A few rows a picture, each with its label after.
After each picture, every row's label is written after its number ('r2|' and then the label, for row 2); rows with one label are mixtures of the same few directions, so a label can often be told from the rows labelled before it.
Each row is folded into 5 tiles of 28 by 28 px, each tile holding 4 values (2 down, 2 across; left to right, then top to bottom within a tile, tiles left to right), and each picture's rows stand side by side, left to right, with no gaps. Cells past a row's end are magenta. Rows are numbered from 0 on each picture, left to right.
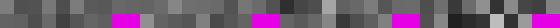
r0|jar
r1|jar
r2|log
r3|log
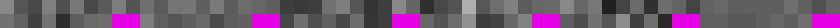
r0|jar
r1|jar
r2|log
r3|log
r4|log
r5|log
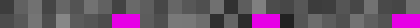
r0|jar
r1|log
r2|jar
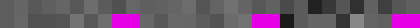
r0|log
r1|log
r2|jar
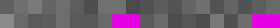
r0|jar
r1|log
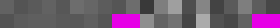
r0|jar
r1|jar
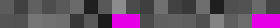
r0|log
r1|jar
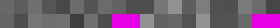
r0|log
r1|jar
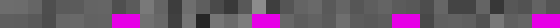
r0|log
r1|jar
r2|jar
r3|jar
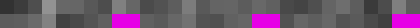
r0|log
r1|log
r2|log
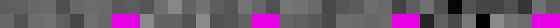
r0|log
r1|jar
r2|log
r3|jar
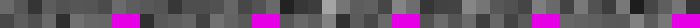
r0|jar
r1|jar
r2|log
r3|log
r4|jar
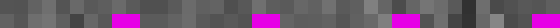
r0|log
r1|log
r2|log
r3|log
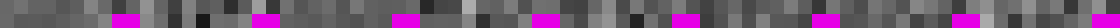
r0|log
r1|jar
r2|jar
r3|log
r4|log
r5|jar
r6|jar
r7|jar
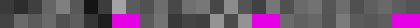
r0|log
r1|log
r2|jar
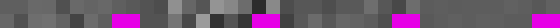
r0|log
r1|jar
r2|jar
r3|jar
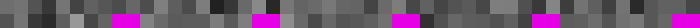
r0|log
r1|jar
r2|jar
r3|jar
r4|jar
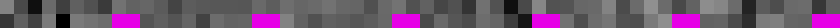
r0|jar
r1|jar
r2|jar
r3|log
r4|log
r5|log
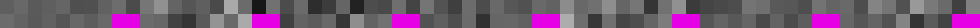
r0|jar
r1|log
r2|jar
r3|jar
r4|jar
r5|log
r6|jar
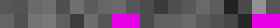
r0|log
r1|log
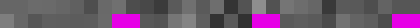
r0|jar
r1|log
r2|log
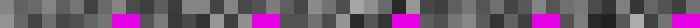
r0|jar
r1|log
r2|jar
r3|log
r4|log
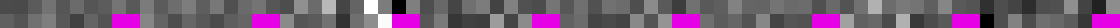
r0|log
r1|jar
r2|log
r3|log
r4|log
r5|jar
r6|jar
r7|jar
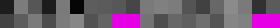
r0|jar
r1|log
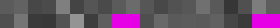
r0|log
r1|log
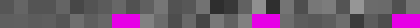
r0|jar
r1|jar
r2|jar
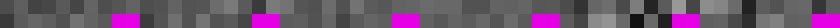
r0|jar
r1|jar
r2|jar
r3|log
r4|log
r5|log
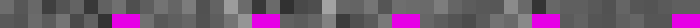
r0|log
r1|log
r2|log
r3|log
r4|log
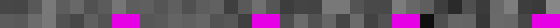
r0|log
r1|log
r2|log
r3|jar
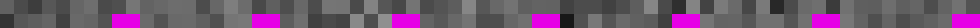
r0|jar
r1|log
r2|log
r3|log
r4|jar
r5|jar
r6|jar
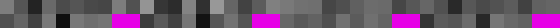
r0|jar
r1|jar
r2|log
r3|jar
